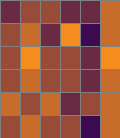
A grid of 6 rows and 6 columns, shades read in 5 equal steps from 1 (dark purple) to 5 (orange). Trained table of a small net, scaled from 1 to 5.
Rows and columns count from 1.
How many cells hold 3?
14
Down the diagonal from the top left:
2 4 3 3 3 4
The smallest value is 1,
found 2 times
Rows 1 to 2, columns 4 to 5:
2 2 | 5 1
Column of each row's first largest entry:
6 4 2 2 1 2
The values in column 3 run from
2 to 4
